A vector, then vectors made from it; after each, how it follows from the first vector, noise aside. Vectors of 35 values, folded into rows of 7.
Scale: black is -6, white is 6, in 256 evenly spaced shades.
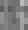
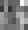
scaled up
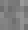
shrunk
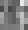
scaled up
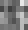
scaled up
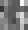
scaled up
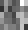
scaled up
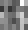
scaled up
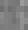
shrunk
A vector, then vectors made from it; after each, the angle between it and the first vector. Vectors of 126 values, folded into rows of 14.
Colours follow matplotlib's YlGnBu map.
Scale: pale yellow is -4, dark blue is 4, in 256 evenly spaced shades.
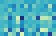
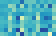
nearly opposite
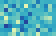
partly aligned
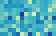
partly aligned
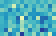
nearly opposite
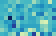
partly aligned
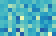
nearly opposite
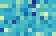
orthogonal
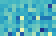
nearly opposite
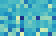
nearly parallel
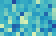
partly opposed
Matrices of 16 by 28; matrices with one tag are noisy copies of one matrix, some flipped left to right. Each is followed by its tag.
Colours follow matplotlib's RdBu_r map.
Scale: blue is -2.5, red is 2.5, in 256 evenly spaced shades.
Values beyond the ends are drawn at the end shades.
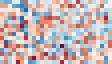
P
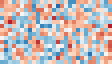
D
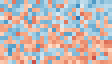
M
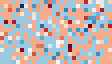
D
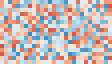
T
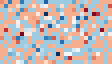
T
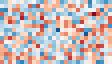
P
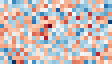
P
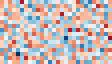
T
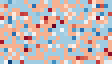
P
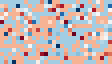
P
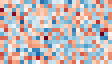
T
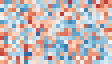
D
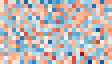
T
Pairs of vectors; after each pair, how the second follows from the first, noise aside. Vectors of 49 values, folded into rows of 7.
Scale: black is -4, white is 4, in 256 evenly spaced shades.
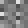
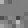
partly zeroed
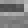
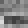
reversed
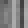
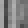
reversed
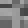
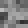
reversed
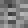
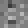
partly zeroed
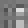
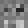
sign-scrambled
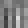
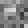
shuffled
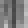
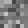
shuffled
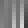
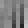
negated
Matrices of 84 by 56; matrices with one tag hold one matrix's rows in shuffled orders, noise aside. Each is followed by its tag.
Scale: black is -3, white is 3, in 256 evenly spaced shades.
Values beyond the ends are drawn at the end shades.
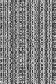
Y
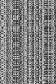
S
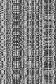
S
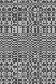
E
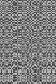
E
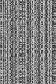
Y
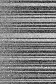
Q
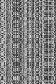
S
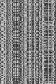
S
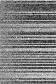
Q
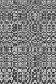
E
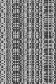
S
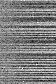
Q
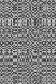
E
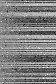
Q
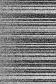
Q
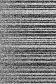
Q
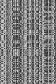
S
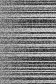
Q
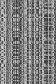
S
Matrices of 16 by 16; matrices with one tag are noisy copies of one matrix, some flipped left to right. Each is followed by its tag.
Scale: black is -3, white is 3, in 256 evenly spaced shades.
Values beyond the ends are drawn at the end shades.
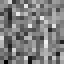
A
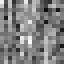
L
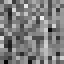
A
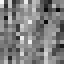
L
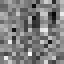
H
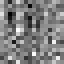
H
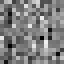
A
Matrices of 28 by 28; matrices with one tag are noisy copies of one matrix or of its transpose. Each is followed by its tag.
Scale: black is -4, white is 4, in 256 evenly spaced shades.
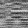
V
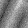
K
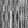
V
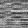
V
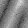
K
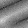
K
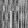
V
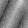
K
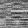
V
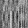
V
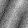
K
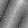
K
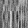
V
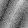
K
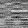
V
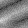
K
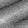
K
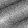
K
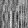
V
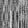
V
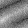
K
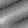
K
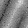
K
